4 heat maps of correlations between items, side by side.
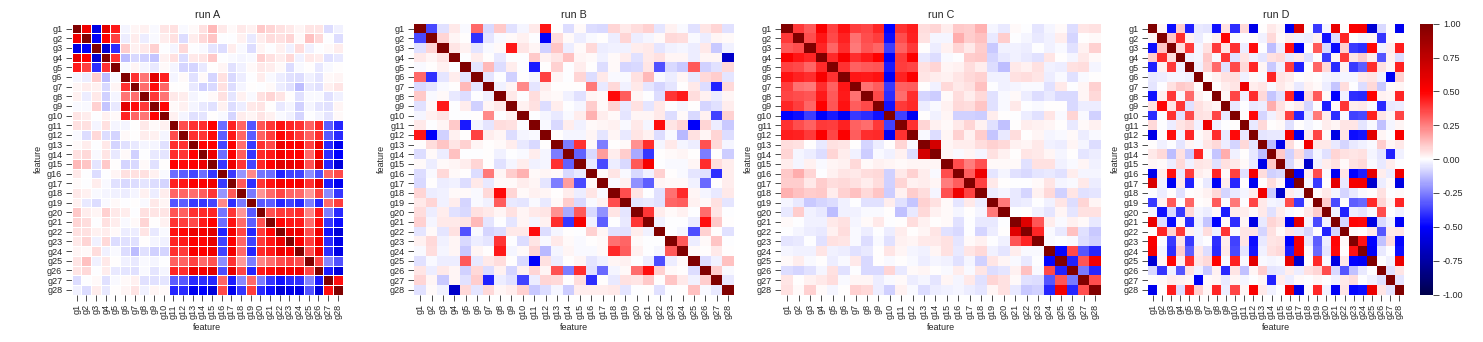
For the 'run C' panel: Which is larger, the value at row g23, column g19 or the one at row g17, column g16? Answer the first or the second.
the second
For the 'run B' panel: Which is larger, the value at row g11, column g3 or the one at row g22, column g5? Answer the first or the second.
the first
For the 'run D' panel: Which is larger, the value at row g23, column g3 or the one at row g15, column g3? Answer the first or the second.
the second
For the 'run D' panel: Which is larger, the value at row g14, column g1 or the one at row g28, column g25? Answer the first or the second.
the second
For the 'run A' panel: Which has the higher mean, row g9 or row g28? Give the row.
g9
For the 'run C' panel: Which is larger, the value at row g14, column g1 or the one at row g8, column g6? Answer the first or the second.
the second
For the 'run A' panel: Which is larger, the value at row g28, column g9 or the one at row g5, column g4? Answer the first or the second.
the second
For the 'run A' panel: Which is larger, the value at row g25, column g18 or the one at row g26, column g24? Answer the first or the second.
the second
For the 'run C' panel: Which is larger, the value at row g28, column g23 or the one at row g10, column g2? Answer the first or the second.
the first
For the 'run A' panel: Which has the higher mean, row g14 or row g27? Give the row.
g14
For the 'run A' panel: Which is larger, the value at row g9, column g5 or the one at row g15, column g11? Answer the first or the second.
the second
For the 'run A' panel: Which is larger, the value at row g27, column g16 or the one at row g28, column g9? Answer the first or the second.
the first
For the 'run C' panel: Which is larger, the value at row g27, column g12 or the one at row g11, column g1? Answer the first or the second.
the second
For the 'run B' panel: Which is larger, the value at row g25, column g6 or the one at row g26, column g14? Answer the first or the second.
the first
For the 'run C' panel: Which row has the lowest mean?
g10
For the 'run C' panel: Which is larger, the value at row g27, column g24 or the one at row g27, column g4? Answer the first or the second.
the second
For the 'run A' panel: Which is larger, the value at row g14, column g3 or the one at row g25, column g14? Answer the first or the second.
the second
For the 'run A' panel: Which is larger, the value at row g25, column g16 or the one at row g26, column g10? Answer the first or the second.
the second
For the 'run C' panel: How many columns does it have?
28
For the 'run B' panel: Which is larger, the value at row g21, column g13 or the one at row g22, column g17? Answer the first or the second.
the first
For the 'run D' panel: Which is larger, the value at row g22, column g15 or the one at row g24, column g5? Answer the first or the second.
the first
